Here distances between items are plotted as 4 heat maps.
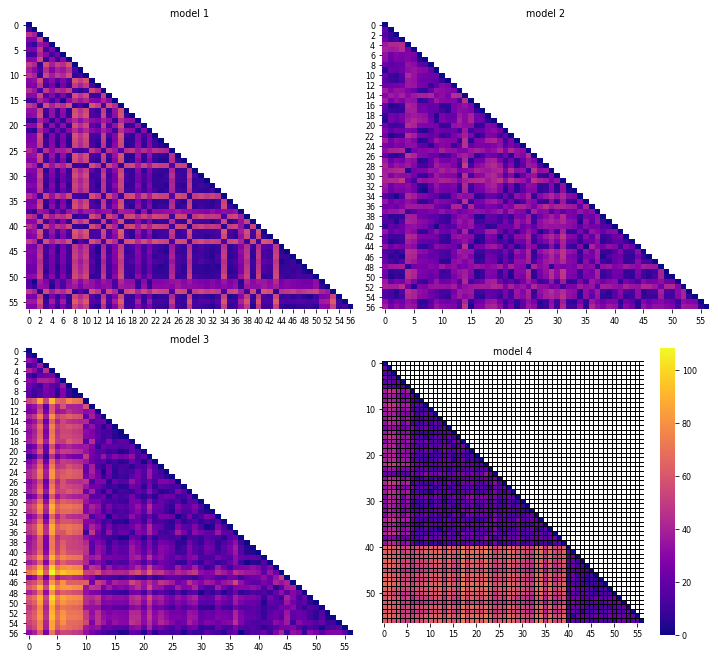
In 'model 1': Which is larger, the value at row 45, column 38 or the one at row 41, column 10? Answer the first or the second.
the second
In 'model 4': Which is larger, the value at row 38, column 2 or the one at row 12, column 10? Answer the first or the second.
the first
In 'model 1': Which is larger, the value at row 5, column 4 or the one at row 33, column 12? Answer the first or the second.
the first
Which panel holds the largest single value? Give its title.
model 3
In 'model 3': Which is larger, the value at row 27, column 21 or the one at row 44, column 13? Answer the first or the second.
the second
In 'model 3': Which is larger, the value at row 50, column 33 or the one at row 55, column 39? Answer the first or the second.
the first
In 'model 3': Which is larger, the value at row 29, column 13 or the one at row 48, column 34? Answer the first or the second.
the first
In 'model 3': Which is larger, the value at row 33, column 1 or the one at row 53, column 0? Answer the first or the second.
the second
